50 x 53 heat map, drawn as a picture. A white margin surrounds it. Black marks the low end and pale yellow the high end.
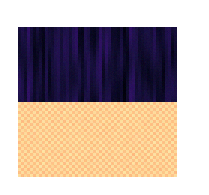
The table splits into 2 rows of 1 panel. Panel 1,1: very low, streaked downward, faint in contrast. Panel 2,1: very high, checkered, faint in contrast.
